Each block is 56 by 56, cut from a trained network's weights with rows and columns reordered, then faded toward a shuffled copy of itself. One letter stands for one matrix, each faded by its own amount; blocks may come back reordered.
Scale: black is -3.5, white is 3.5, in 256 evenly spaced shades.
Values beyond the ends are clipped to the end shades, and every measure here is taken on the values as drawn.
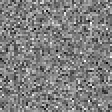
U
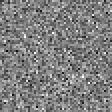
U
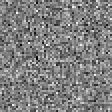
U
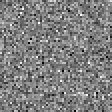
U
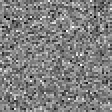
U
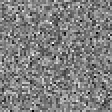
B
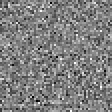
U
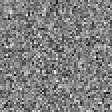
B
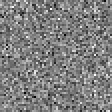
U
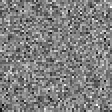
B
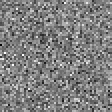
U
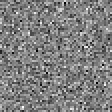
U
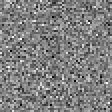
U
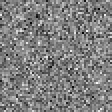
U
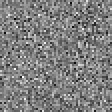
B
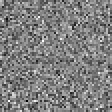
B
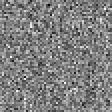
B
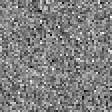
U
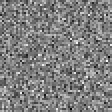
B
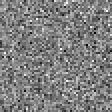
U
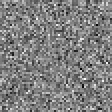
B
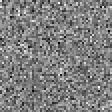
B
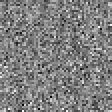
U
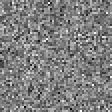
U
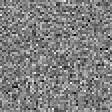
B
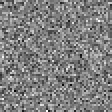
B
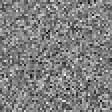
B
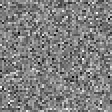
U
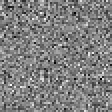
B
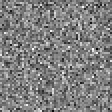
U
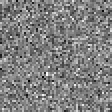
U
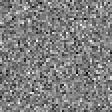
U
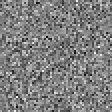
B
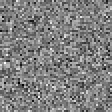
B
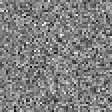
B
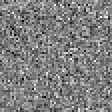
U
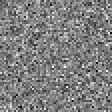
U
